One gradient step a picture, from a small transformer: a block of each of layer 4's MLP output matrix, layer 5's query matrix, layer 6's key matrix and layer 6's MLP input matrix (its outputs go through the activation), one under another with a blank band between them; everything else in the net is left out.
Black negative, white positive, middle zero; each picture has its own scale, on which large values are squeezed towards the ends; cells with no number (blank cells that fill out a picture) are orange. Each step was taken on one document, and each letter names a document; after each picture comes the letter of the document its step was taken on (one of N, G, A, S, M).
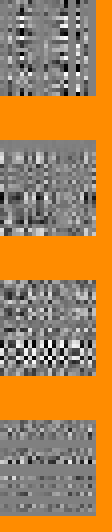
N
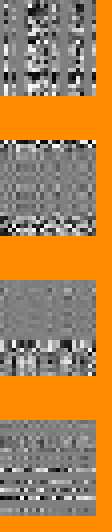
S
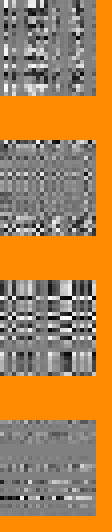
S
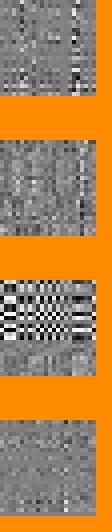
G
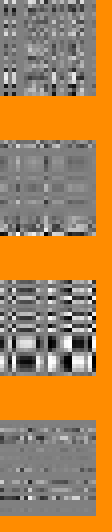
S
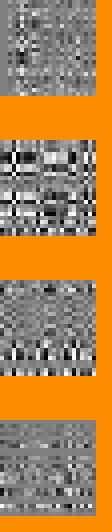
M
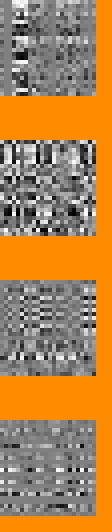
M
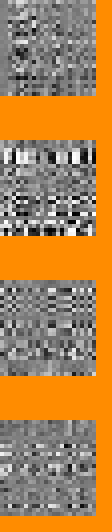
M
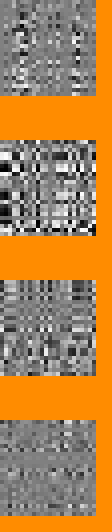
G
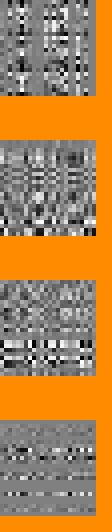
N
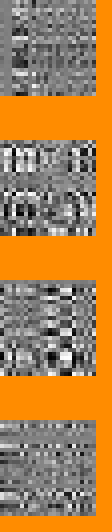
M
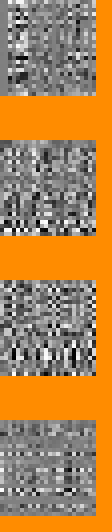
M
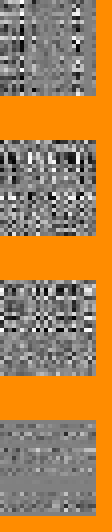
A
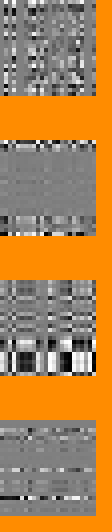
S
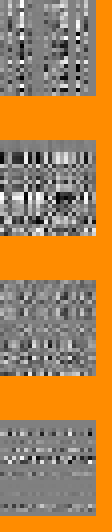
N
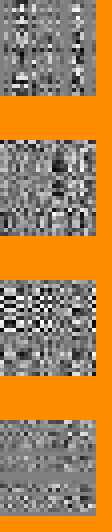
G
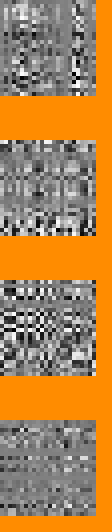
G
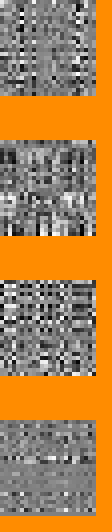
A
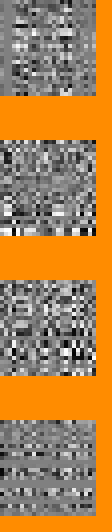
M
